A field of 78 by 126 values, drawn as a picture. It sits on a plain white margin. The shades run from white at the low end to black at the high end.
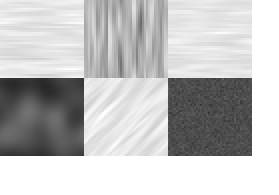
The table splits into 2 rows of 3 panels. Panel 1,1: very low, streaked across, faint in contrast. Panel 1,2: low, streaked downward. Panel 1,3: very low, streaked across, faint in contrast. Panel 2,1: high, smooth. Panel 2,2: very low, slanting up to the right, faint in contrast. Panel 2,3: high, fine-grained, faint in contrast.
